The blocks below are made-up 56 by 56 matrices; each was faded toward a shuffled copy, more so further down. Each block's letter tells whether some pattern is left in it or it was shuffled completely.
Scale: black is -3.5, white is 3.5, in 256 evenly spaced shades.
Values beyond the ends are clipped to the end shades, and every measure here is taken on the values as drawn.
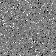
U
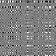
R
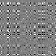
R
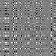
R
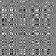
R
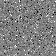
U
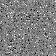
U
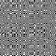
R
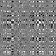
R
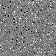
U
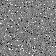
U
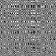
R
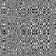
R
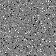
U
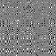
R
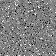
U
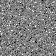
U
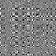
R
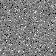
U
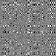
R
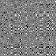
R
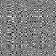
R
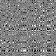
R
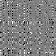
R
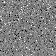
U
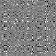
R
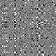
R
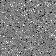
U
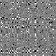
R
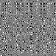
R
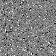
U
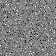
U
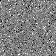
U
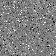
U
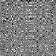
R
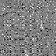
R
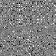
R
